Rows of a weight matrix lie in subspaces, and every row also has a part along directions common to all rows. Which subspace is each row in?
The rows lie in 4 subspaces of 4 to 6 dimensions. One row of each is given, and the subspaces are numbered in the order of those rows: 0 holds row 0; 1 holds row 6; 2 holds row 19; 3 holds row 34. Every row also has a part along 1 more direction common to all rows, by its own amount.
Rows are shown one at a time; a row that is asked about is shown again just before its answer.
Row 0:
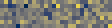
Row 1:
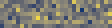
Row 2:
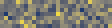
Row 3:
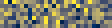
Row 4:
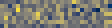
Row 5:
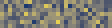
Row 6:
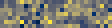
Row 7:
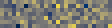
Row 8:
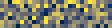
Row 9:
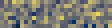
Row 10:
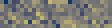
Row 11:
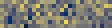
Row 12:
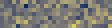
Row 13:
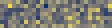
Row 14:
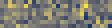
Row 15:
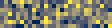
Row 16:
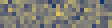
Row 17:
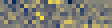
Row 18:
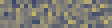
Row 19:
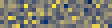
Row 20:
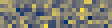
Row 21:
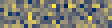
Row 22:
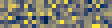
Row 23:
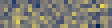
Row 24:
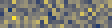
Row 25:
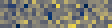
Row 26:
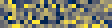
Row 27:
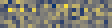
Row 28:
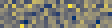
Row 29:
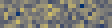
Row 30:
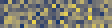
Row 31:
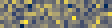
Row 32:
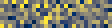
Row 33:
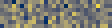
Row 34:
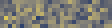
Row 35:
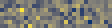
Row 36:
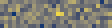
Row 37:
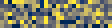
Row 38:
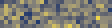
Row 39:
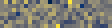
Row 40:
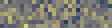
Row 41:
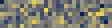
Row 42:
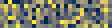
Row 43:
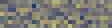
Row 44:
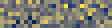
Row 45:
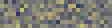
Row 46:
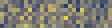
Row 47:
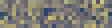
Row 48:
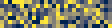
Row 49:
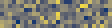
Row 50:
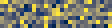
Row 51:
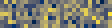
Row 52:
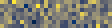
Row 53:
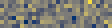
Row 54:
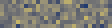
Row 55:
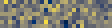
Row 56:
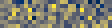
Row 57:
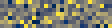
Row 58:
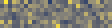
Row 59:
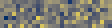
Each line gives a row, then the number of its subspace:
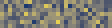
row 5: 2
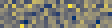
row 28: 2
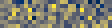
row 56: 1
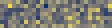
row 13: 3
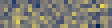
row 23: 2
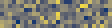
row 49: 0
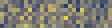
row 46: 1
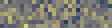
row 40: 1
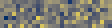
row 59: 3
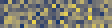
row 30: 1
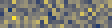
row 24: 2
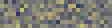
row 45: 0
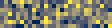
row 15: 1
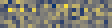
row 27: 3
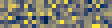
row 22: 2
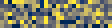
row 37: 2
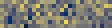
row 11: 1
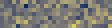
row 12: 0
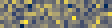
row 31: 2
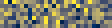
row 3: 1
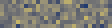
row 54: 0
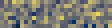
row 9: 2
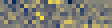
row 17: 0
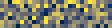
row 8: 1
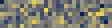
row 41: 2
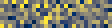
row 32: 1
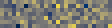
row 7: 0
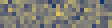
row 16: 3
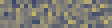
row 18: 2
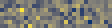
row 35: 3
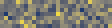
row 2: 1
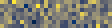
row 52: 2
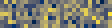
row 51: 1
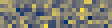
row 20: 3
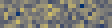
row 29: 0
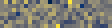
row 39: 0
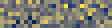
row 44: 0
